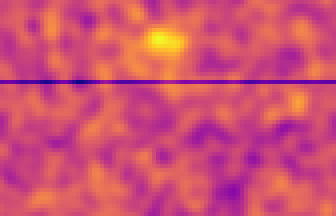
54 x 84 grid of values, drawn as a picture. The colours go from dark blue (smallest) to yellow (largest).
Overall the values sit about 50% of the way up the scale. A few values lie far out on both sides of the bulk. A single bump stands in the top middle. The ninth with the highest average is the top middle. Row 21 differs from the rows beside it.
